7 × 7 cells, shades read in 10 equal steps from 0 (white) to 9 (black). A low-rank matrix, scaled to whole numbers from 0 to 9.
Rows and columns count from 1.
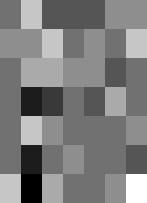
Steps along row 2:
same down up down up down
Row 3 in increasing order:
3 3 4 4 5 5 6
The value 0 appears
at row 7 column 7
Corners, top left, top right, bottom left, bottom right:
5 4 2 0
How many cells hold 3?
4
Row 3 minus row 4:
0 -5 -4 -1 -2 3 0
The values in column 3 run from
2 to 7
